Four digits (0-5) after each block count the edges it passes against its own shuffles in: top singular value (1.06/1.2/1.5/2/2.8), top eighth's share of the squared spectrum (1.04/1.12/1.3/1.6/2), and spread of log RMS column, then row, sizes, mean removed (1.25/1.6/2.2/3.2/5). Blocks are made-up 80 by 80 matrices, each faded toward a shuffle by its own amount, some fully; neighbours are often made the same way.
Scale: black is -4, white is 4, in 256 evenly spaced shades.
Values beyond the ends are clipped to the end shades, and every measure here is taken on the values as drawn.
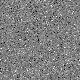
0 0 0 0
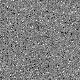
0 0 1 0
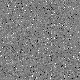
2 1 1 0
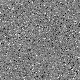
1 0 0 0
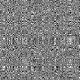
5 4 3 3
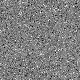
0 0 0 0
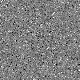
0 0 0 0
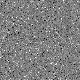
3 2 0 0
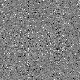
3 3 1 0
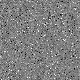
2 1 0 0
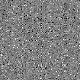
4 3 1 1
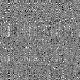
4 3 2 2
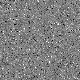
2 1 0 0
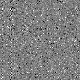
4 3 1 1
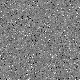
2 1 0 0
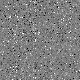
1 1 1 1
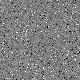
0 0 0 0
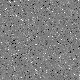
0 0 0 0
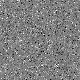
0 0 0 0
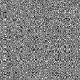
4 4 2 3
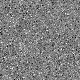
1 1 0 0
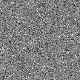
0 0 0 0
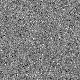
2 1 0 0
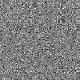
4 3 1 2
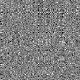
4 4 2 2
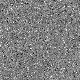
2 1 0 0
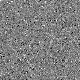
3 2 0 1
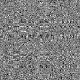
4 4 2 2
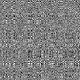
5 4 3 3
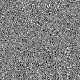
3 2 1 0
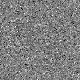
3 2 0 0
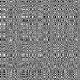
5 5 4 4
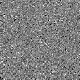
3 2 1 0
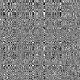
5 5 3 3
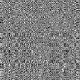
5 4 3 3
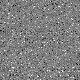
1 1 0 2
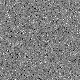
2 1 0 0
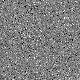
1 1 0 0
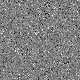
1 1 0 0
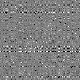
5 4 2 3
